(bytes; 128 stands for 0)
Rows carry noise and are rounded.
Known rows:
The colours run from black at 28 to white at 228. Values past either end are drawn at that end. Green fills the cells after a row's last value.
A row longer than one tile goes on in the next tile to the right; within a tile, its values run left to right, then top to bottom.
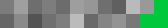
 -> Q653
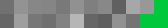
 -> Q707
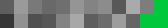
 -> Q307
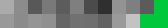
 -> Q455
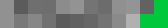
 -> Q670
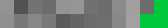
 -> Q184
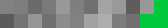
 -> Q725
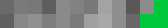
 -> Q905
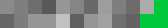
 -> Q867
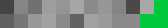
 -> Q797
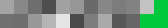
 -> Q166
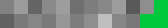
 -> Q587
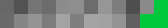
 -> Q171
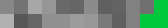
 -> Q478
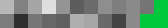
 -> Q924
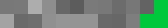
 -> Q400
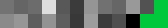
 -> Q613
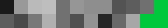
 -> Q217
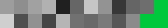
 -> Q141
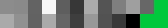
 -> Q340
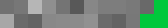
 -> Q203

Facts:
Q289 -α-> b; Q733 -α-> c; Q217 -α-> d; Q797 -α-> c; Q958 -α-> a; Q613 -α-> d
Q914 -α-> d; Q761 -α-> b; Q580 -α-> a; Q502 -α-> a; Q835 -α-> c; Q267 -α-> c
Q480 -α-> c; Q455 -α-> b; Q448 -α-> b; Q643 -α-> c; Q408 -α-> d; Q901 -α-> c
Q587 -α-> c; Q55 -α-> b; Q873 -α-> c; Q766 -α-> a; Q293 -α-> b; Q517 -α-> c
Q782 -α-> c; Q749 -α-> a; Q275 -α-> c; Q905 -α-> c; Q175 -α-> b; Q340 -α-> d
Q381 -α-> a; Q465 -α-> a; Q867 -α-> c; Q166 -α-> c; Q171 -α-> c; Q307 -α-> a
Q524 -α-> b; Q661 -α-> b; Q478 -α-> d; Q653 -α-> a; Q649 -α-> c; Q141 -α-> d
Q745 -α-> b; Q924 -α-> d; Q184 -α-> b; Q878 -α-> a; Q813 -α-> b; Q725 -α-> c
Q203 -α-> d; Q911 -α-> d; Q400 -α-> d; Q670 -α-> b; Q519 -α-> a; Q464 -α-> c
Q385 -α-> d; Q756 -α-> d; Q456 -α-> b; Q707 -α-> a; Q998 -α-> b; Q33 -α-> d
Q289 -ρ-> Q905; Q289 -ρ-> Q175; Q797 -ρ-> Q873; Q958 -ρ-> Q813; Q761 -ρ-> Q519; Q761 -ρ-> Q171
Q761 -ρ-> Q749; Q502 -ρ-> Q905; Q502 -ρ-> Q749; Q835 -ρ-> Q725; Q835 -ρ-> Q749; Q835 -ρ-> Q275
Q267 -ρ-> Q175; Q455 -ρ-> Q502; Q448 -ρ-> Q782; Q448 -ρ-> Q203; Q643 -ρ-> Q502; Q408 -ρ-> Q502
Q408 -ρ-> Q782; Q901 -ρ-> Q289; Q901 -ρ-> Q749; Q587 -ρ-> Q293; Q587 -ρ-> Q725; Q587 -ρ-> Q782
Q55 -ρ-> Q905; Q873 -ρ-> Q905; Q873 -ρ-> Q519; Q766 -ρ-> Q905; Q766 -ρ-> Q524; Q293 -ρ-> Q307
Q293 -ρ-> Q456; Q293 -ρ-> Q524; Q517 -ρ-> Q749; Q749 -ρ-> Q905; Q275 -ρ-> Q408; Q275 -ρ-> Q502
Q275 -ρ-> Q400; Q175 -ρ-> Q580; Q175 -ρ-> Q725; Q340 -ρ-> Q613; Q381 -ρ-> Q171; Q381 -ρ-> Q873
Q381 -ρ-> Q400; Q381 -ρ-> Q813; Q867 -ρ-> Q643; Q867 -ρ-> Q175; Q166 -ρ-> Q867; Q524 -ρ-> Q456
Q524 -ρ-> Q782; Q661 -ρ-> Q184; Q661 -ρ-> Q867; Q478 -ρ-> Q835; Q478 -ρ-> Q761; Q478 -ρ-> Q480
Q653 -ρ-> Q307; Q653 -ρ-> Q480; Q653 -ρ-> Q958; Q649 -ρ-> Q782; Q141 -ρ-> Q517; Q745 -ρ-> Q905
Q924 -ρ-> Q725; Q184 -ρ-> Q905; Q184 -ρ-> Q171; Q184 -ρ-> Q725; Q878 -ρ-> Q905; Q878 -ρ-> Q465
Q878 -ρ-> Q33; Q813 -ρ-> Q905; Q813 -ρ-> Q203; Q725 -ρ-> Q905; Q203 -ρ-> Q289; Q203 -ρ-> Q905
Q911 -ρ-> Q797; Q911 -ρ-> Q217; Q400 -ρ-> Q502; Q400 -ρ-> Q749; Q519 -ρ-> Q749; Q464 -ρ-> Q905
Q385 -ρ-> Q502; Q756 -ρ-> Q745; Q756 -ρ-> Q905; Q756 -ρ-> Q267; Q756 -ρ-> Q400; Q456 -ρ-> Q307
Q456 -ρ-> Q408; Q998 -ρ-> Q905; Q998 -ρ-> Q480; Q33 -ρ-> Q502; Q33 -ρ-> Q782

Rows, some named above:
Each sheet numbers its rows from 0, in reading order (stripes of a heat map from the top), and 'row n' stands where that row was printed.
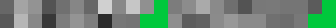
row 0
Q580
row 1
Q408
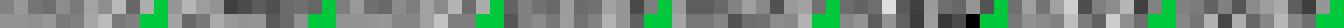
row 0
Q464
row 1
Q385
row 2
Q464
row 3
Q782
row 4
Q998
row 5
Q613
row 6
Q649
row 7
Q517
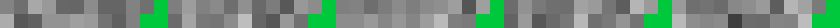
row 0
Q478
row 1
Q502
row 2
Q901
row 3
Q958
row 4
Q55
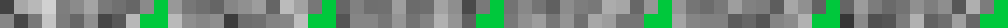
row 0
Q911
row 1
Q55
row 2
Q782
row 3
Q267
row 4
Q448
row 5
Q307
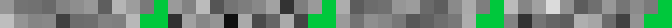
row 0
Q55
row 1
Q465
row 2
Q661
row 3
Q924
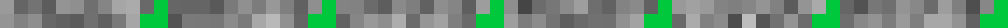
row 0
Q175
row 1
Q480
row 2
Q643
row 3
Q761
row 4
Q878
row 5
Q171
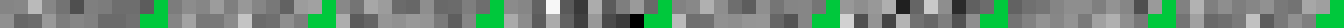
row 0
Q33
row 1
Q381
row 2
Q478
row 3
Q340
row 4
Q756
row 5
Q141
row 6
Q873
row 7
Q766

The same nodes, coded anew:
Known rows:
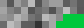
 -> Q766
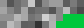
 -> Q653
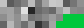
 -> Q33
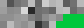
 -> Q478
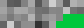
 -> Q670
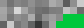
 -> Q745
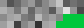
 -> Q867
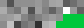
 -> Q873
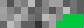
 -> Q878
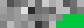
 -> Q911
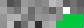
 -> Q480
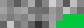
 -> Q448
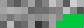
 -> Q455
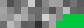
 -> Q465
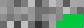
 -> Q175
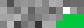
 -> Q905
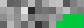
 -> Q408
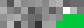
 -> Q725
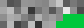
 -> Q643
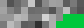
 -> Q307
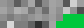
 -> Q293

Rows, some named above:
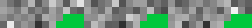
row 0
Q761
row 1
Q381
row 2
Q166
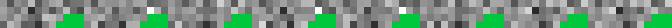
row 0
Q502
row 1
Q464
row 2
Q448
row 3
Q517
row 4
Q587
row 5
Q175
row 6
Q756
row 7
Q756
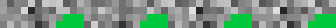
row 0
Q924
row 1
Q998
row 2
Q408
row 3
Q385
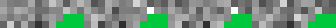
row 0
Q184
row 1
Q782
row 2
Q797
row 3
Q580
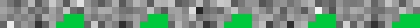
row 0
Q761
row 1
Q661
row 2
Q33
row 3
Q166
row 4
Q184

